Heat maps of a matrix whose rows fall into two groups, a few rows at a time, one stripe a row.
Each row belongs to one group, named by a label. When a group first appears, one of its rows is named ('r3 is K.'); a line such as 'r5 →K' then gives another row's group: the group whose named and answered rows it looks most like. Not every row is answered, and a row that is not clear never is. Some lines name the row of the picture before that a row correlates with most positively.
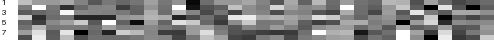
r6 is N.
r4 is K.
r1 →K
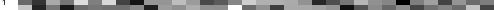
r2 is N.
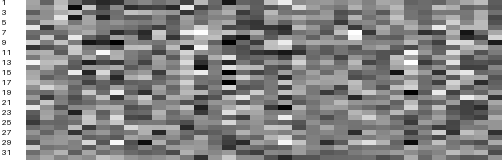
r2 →K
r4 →K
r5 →K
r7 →N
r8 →N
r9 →K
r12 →K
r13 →K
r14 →K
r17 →K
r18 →K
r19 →N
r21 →N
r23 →K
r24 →N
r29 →N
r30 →K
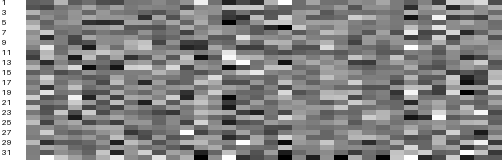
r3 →K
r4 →N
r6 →K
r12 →K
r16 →N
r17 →N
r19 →N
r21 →N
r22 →K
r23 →K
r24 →N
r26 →K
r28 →N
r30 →N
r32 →K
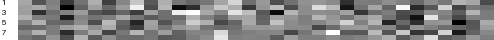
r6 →N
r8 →K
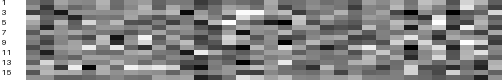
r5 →K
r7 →N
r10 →N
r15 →K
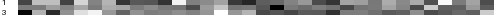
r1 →K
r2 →K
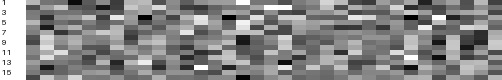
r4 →N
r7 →K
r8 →N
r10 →N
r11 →K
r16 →N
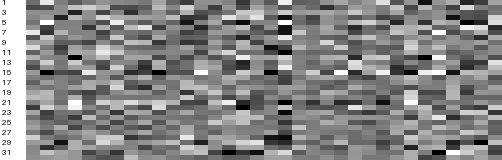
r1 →N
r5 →N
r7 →K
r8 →N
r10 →K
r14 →N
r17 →K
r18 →N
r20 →K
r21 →K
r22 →N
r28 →K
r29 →K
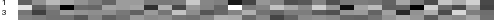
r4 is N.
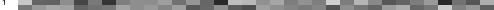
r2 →K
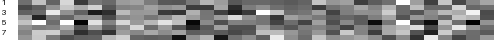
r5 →K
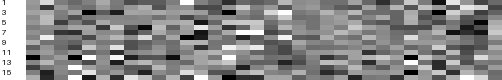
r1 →K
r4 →N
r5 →K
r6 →N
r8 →N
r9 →K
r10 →K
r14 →N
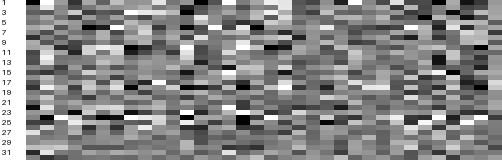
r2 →N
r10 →K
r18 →N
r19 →N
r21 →N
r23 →K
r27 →K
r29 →K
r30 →K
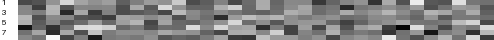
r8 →K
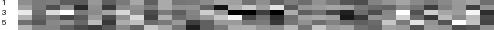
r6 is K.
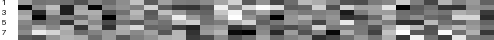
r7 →K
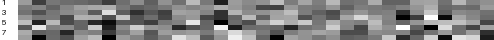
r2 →K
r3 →N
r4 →N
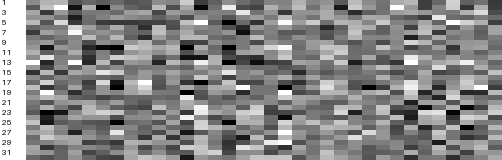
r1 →K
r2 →K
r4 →N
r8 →N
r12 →N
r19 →N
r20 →K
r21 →N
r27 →N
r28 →N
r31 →N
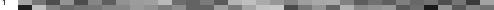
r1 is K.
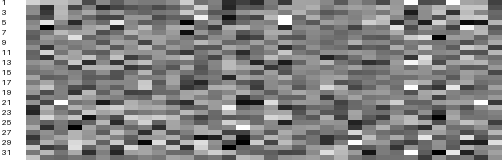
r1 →K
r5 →N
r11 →N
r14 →K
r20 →N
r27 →N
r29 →N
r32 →K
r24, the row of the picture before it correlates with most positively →2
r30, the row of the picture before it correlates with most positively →1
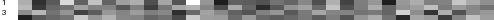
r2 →K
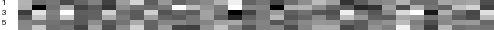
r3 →N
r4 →N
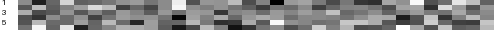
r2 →K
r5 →N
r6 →N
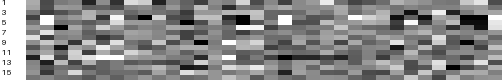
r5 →N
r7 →N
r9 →K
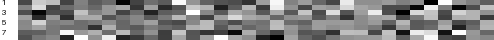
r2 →N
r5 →N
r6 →N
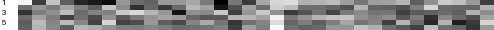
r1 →K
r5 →N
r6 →N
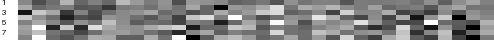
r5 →N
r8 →K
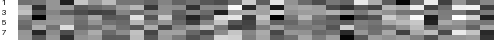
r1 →N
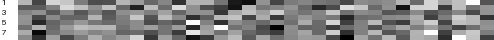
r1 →K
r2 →N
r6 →K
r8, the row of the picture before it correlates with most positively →7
